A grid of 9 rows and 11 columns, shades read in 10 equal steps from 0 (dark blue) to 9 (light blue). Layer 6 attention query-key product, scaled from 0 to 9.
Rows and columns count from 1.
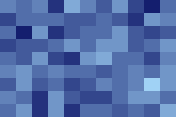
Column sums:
34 36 33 33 30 35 38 40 33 36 46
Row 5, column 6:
6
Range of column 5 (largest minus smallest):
6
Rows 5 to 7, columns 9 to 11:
4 2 5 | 5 4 6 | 5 9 6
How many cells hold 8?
0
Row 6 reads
5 6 4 5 4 4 3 4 5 4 6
